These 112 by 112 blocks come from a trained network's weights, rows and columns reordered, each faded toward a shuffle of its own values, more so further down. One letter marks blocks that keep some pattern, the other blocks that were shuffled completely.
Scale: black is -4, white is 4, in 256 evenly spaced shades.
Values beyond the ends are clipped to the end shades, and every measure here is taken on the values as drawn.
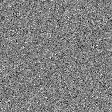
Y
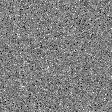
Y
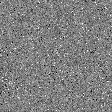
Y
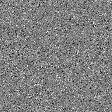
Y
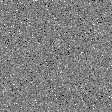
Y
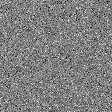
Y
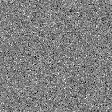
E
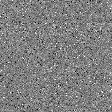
E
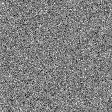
Y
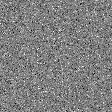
Y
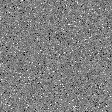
Y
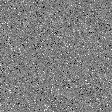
E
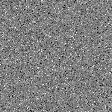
Y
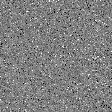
E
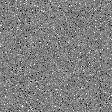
E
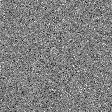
Y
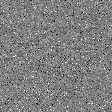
Y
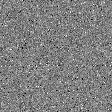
E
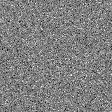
Y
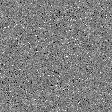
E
